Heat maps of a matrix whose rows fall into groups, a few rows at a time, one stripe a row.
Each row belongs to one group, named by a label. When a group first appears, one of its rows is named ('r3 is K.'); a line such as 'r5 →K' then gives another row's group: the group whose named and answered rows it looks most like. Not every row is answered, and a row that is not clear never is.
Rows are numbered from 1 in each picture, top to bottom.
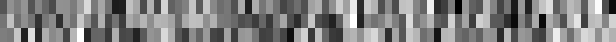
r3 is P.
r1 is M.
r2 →M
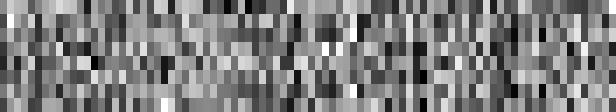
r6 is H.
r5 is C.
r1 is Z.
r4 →H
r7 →M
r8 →P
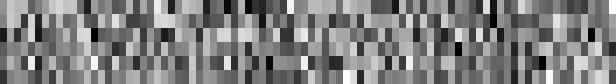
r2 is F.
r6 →M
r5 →P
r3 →C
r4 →M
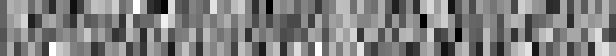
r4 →C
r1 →H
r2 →P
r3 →M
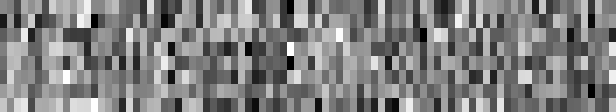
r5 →P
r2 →C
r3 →H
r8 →Z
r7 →F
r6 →Z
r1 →C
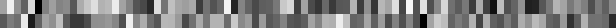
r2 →H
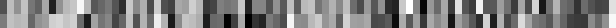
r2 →Z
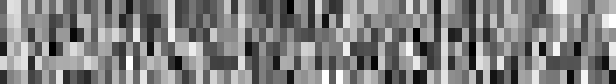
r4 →Z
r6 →H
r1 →P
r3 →F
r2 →P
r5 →Z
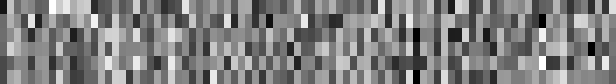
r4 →F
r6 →F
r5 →H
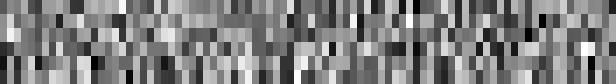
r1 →F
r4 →H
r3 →F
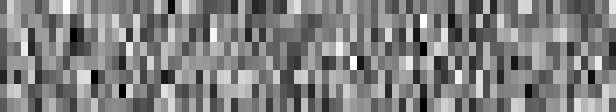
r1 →Z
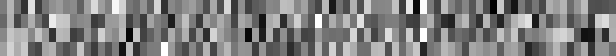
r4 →P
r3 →F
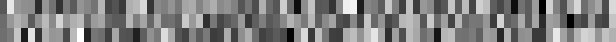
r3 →P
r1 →M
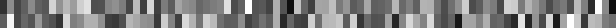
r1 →C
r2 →M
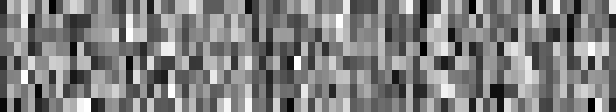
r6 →H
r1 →Z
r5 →C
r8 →C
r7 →H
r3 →H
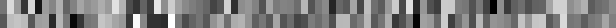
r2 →H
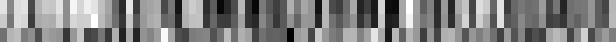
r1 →Z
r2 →Z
